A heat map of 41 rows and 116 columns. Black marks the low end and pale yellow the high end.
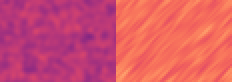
The table splits into one row of 2 panels. Panel 1,1: middling, blotchy, faint in contrast. Panel 1,2: high, slanting up to the right, faint in contrast.
